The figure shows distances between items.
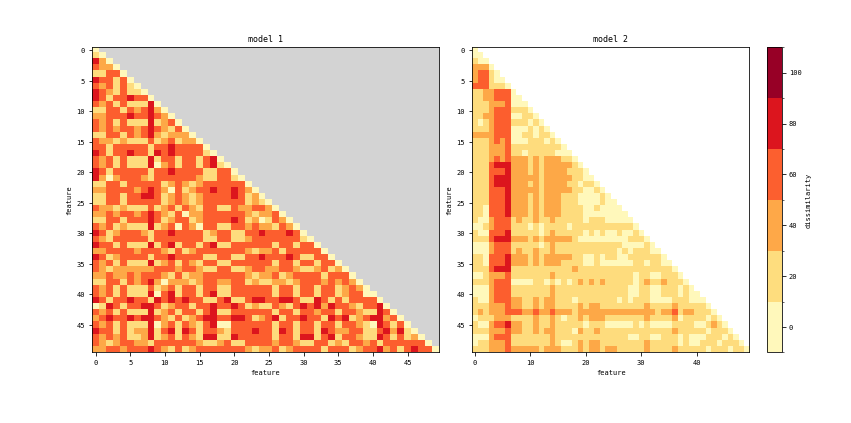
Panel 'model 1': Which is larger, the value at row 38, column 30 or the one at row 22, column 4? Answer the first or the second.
the first
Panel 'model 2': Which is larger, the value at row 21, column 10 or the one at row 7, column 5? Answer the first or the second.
the second
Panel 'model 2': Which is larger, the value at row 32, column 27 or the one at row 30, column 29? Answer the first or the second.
the second
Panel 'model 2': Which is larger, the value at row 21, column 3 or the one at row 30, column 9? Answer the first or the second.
the first
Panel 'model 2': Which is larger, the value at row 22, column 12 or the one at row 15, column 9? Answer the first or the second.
the first
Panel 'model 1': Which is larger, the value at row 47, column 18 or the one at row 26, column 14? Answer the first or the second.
the second
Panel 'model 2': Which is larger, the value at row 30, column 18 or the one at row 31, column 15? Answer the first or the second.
the second
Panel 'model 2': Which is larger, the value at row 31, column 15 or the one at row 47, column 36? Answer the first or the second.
the first
